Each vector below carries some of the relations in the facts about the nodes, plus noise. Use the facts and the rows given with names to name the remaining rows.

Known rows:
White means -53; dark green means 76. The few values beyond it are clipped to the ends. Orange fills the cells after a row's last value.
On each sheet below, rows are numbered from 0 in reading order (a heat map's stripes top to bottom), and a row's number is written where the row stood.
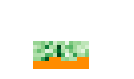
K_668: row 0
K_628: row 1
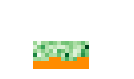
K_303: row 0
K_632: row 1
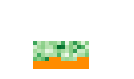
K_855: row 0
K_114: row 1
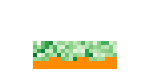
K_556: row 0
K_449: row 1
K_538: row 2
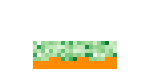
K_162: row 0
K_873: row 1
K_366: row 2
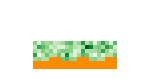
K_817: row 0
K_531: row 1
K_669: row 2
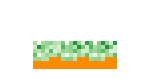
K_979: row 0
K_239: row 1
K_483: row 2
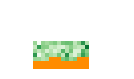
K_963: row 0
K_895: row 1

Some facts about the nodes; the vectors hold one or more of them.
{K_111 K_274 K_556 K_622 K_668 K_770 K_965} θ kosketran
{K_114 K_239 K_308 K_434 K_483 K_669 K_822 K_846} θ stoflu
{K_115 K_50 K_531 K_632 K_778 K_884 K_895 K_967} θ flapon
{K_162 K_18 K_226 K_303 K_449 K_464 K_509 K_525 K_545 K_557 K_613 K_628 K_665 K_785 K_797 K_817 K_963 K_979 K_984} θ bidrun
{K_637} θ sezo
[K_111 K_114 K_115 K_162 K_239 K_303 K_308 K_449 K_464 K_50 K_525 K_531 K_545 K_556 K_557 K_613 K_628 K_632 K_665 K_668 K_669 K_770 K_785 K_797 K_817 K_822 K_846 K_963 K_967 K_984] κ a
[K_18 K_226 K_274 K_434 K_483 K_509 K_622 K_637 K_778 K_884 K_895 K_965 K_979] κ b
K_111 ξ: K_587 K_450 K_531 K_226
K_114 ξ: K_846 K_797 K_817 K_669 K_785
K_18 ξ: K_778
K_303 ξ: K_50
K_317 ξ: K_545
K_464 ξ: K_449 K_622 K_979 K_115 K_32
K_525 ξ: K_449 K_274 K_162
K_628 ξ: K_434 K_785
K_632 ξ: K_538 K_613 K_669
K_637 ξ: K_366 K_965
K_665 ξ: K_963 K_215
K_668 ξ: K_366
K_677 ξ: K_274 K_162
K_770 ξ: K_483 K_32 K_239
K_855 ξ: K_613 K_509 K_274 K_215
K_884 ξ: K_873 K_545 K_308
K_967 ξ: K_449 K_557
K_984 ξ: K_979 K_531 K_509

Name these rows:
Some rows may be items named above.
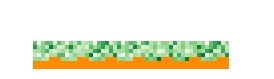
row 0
K_822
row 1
K_18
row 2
K_556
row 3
K_822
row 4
K_677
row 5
K_677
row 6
K_556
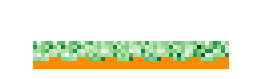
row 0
K_822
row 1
K_434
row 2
K_677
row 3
K_525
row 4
K_677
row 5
K_632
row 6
K_274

